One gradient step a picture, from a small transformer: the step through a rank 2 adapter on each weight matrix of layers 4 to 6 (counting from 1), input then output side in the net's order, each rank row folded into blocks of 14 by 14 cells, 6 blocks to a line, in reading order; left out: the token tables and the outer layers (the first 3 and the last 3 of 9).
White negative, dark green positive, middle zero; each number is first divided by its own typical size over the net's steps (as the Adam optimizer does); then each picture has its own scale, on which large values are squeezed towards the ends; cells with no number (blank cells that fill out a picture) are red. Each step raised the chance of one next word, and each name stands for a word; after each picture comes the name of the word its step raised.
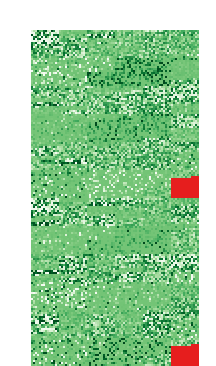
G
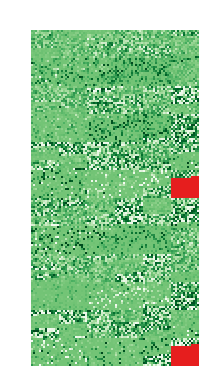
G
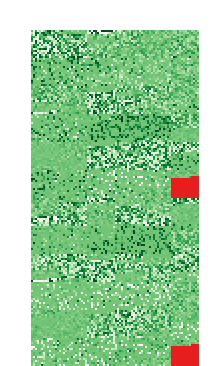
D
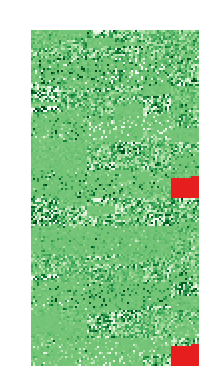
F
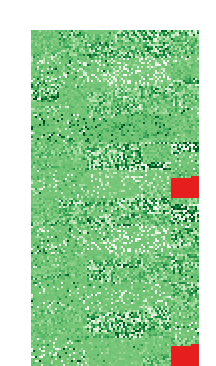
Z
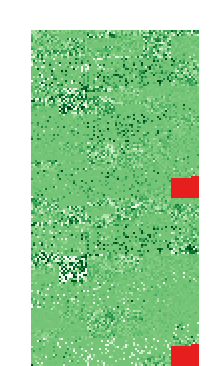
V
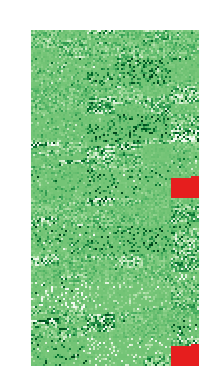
V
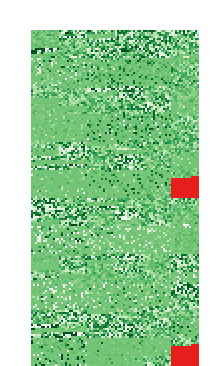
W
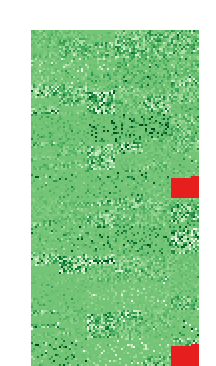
V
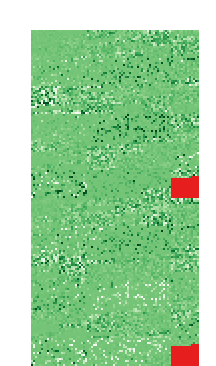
V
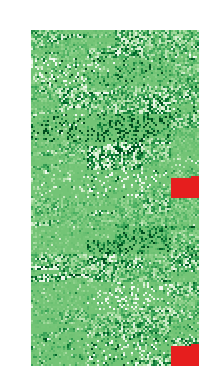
D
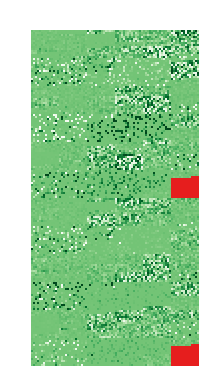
W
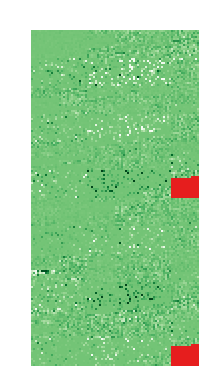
F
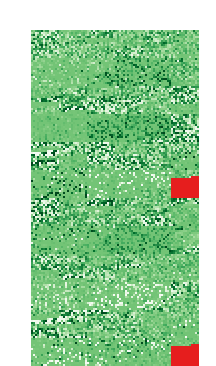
D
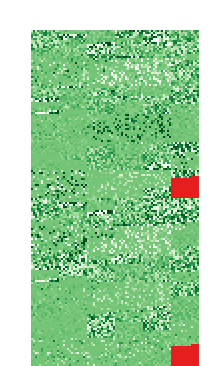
Z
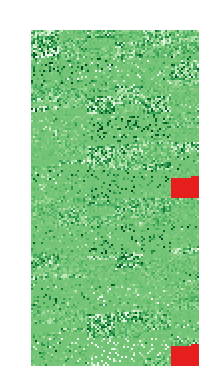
V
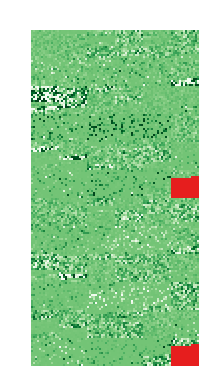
W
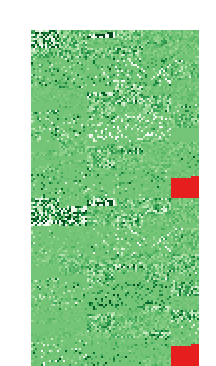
F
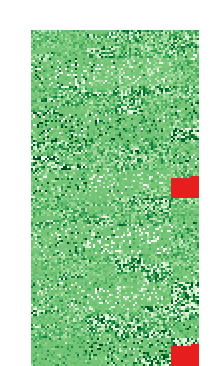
Z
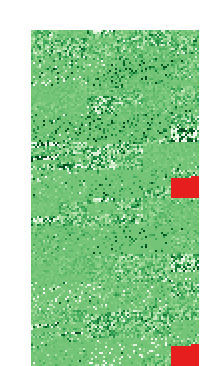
V
